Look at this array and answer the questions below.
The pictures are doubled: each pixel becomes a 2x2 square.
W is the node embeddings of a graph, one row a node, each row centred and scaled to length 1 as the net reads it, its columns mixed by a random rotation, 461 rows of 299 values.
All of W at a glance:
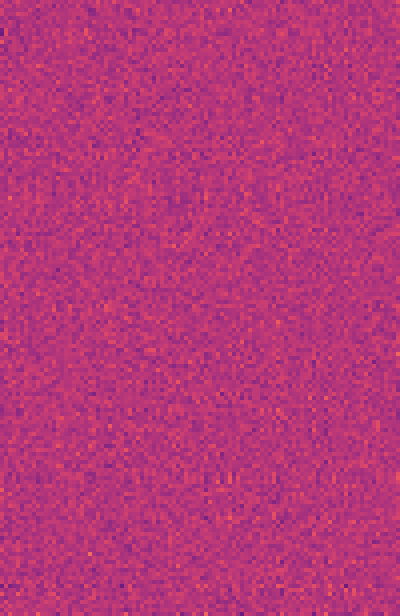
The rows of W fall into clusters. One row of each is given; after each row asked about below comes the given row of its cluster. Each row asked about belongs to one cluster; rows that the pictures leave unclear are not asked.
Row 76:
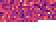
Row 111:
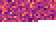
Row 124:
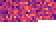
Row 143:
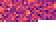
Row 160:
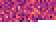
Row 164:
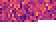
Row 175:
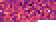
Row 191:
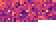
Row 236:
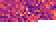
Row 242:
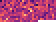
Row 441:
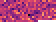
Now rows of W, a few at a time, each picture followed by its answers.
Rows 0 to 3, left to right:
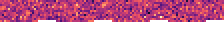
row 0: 143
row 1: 236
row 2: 441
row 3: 160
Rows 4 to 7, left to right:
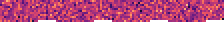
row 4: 143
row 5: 191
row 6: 175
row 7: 164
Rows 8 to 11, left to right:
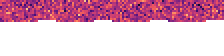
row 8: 175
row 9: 111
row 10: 164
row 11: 175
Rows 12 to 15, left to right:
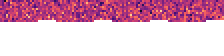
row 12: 124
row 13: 76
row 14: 175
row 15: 160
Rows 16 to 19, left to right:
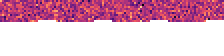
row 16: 236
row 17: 242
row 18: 175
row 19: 164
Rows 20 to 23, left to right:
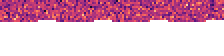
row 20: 160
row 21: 124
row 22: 124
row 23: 76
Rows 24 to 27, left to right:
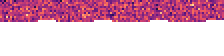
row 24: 124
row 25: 124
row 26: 76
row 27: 76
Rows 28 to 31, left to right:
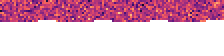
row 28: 236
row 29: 242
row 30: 175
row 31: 236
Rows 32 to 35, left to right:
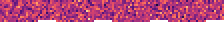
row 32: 143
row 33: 242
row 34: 76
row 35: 160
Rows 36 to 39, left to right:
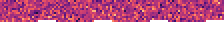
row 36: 441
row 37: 160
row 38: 242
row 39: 124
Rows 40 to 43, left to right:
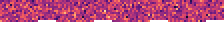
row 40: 242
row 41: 175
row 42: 164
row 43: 143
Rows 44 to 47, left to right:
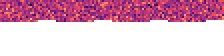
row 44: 175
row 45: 236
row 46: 76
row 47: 160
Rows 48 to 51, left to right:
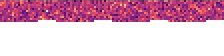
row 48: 191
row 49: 160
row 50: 191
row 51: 242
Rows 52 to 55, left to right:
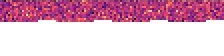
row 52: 124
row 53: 441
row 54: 160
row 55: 191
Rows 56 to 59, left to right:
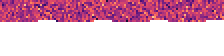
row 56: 76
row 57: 164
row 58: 191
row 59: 160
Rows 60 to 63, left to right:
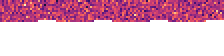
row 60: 76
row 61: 242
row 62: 111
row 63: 175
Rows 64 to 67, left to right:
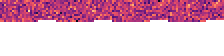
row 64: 441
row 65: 160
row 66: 236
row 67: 236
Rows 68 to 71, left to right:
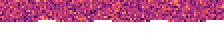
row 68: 191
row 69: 441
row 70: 111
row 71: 143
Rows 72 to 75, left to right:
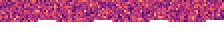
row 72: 160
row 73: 441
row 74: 441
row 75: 143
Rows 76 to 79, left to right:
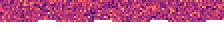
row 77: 441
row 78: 242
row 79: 111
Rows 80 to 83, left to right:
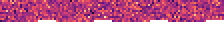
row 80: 164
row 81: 441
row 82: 236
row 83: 124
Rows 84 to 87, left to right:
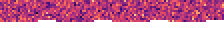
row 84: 441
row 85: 191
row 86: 111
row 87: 143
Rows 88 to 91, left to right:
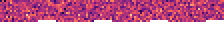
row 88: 124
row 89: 111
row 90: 175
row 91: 76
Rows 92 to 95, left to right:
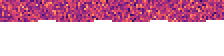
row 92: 236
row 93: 164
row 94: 160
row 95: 242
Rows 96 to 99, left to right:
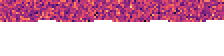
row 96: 441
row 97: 143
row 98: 143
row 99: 111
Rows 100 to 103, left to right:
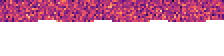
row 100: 124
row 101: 143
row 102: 175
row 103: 124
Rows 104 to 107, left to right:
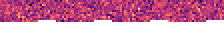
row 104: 175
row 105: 124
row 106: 236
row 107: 242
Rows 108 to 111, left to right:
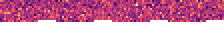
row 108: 175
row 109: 124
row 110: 76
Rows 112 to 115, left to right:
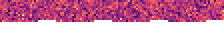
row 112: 111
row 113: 143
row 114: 191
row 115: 236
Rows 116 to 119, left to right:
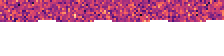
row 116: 191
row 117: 175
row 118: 236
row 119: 236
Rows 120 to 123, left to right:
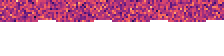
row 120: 191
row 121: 164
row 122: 160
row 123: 76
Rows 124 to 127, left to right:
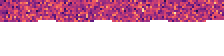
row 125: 111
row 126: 242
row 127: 175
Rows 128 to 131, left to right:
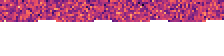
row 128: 143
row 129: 242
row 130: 175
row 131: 164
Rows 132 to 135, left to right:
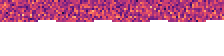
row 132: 111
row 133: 160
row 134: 160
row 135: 160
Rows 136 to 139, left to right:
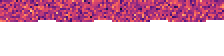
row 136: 242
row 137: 191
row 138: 111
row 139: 143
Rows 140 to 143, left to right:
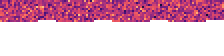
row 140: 242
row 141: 111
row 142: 242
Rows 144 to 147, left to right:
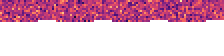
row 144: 160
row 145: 143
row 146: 191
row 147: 160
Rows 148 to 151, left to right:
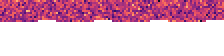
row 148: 191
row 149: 191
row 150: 236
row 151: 143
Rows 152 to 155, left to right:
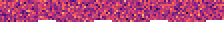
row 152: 191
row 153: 175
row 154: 111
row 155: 111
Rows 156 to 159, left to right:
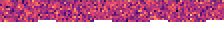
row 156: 143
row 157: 160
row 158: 191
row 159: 111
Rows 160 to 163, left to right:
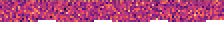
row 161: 111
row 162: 76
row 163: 124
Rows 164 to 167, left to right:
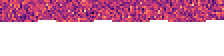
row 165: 441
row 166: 160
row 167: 76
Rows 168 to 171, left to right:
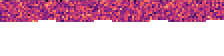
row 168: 236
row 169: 124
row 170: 143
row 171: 191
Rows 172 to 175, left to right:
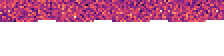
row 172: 191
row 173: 175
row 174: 175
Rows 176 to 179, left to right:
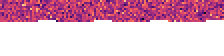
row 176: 76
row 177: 164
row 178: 111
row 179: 441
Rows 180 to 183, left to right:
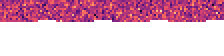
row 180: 76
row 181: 143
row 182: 175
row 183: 76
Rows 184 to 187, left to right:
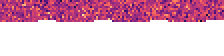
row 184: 76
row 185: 124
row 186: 164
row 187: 143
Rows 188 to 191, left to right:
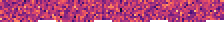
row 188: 160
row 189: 143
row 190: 111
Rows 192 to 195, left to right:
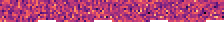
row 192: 143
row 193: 160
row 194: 441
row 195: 441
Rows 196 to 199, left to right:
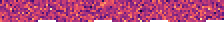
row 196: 242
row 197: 236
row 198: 175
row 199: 242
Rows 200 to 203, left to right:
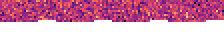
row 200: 191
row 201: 191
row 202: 164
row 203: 175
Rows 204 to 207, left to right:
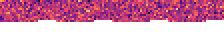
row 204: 175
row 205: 242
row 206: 441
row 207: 143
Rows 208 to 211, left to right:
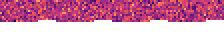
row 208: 191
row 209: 175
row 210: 236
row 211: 164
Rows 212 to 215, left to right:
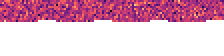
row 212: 143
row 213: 143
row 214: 76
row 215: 124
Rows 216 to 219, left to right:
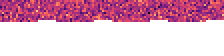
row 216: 160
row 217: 191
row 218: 441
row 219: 236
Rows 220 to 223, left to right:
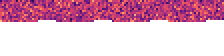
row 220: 242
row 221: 191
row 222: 111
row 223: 242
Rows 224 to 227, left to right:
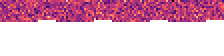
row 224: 441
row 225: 164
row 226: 111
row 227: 124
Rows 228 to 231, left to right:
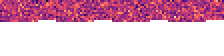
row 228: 236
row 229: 236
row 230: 175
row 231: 124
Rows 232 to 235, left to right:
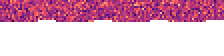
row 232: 164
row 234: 76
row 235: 143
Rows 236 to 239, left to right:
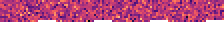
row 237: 143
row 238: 160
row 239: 143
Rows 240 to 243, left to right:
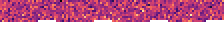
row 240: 111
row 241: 124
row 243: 111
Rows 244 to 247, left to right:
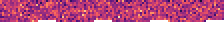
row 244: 236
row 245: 124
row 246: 124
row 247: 242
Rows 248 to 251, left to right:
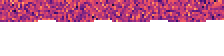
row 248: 164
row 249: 164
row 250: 143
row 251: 236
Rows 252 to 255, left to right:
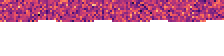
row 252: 143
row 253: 143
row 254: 175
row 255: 236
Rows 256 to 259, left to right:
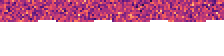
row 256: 111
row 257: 111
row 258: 175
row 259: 76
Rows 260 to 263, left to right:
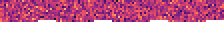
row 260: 242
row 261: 143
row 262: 124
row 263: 143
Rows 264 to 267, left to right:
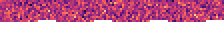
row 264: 175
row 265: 175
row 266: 143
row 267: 124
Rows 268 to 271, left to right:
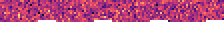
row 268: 175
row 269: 441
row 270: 76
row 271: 164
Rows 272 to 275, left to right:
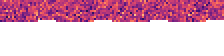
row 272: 164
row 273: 236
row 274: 111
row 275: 236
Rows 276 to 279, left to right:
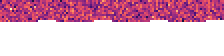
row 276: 242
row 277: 124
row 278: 191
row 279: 191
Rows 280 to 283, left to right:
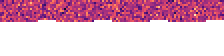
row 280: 76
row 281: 111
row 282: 111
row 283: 124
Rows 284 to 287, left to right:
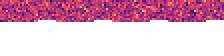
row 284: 164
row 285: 242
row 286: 242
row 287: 191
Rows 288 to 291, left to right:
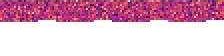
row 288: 160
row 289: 76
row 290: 191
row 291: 76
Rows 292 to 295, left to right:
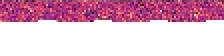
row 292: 242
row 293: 441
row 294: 175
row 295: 124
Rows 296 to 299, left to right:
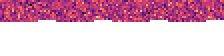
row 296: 175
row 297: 191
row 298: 441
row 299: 191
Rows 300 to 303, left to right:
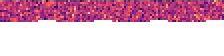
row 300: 236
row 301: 160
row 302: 143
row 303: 124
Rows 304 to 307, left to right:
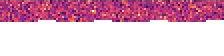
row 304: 164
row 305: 160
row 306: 124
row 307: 242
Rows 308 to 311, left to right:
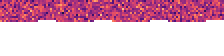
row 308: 242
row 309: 111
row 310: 242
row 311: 124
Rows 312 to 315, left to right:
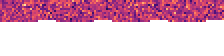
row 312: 76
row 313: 191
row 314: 76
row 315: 143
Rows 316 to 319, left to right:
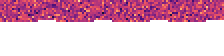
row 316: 441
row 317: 242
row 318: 111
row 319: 160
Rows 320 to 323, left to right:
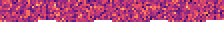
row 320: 143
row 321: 242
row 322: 242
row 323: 143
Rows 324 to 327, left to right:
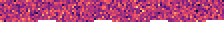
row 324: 441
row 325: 76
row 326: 242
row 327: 175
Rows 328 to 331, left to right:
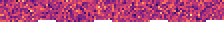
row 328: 242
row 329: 164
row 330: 76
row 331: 111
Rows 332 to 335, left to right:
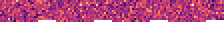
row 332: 191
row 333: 76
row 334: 160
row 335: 76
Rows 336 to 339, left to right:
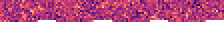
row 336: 242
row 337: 236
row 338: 191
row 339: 175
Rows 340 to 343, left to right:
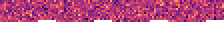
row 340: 111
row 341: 111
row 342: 124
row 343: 143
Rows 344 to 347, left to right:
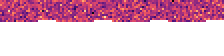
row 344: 191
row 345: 441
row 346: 242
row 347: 124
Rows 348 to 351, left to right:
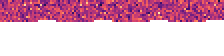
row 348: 76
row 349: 76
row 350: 441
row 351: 164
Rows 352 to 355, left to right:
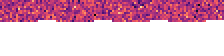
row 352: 160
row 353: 143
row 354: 175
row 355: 175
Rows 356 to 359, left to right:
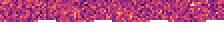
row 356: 143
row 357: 175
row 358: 175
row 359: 76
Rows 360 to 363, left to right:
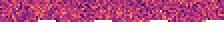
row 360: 164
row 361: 175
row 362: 175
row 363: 164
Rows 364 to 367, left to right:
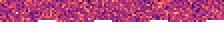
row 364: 441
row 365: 242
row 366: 236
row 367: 175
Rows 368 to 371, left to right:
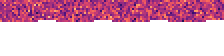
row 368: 441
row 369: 160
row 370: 160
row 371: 191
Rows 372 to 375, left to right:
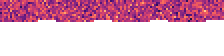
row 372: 164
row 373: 175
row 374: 76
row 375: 160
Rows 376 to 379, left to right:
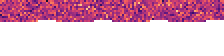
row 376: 236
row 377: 76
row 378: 164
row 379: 191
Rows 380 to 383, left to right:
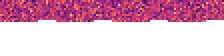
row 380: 242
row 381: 143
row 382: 242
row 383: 175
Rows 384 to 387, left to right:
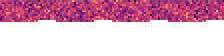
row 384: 175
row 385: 191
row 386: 143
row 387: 175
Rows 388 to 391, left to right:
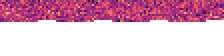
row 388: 175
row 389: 236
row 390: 124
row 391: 441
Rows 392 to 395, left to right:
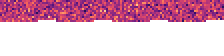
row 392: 441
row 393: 175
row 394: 76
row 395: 191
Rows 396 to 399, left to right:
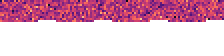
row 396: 242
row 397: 76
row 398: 441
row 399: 164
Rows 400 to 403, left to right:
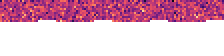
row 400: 242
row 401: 143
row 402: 242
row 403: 124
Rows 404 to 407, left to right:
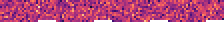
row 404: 160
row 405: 124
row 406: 236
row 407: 164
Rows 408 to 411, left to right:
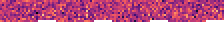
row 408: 441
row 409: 111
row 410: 164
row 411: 175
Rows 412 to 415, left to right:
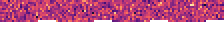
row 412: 164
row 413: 441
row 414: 236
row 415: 76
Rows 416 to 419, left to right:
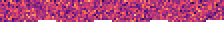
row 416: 124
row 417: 143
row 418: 111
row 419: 242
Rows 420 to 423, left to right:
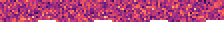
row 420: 441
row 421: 441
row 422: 242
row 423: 236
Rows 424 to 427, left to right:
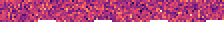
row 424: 164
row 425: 242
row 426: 175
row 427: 111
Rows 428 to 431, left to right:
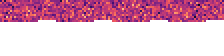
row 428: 124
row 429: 124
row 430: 242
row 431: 175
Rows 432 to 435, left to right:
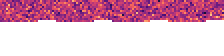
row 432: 175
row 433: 191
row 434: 236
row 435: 441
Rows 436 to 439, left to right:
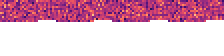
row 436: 191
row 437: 164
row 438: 124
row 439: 124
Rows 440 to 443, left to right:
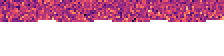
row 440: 124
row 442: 160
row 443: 160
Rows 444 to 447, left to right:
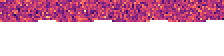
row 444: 441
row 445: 441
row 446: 164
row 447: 242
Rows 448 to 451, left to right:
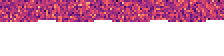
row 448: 160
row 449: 76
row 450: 124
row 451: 164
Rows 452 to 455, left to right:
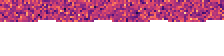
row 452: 143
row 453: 111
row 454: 191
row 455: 441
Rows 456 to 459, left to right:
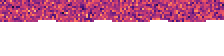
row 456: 124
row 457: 111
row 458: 76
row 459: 191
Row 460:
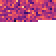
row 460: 191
